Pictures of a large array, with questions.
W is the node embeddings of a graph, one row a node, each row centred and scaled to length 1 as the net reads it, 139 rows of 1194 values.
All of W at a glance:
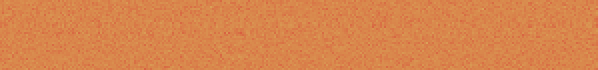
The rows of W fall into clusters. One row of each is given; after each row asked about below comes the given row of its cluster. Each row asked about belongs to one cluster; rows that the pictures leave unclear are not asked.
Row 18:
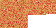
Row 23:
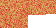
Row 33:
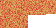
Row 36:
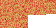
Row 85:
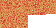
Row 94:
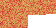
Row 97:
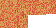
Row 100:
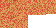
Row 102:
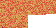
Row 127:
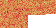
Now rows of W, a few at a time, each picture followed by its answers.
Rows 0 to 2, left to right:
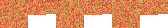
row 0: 36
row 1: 97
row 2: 18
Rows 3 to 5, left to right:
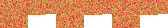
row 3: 23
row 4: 97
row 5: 102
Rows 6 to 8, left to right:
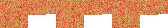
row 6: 33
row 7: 97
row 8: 102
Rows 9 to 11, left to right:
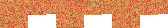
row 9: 18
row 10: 94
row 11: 97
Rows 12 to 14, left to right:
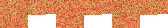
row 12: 23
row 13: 127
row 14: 100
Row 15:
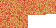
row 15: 33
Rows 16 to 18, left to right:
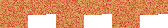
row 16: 18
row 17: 94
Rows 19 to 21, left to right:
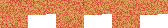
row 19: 94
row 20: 102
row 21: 33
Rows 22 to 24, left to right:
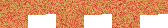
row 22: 100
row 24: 102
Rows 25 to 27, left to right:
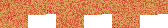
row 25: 100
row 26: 23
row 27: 94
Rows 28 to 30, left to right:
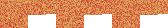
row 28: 23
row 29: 36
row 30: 33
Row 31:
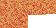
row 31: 23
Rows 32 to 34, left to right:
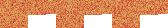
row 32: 102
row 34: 94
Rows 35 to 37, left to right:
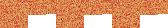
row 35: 97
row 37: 85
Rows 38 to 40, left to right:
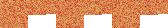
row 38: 18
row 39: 94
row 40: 85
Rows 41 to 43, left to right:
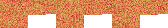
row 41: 94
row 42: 97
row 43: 94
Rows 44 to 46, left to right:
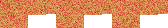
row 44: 100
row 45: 102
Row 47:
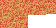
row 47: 36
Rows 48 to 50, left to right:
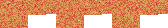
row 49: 127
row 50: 102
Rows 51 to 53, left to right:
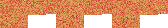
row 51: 94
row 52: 97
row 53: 102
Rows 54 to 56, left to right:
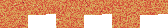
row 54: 102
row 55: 94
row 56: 85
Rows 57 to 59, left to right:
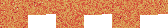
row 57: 36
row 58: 23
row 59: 100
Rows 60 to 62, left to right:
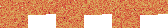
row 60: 102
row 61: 100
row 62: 127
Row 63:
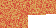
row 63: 23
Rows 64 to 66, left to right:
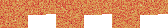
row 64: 85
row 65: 100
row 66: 100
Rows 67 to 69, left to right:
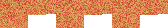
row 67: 100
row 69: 85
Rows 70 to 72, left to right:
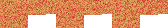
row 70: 33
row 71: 127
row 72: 36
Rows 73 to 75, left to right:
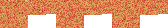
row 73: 85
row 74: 127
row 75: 36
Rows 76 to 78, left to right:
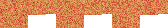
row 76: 23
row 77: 33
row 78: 85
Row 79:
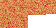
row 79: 18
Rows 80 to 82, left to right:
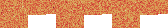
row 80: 97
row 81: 33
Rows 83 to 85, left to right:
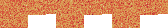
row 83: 94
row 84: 97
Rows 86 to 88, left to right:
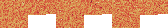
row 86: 36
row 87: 36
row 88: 18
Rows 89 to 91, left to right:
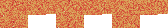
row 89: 102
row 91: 33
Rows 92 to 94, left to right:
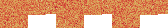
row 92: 33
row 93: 100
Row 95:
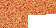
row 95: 102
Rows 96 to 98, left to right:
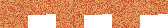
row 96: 18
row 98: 94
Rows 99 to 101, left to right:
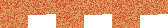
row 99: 85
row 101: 100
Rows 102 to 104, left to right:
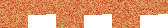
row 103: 18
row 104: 127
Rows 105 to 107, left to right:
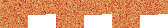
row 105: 18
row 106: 33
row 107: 85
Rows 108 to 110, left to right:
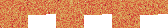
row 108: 102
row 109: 97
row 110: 23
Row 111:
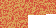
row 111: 36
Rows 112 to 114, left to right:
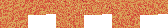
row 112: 36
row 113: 97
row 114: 23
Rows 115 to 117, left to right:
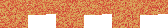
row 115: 102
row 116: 94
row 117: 36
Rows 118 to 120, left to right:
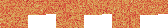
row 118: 94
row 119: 100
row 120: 97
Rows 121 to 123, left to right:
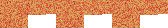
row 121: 23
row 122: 102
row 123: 127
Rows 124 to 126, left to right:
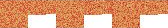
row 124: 102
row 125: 97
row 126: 36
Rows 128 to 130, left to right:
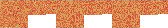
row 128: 18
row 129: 97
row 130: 97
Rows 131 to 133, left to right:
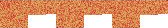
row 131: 100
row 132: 36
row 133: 94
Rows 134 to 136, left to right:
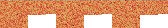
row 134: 23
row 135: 23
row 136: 18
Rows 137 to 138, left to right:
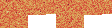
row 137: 127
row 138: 102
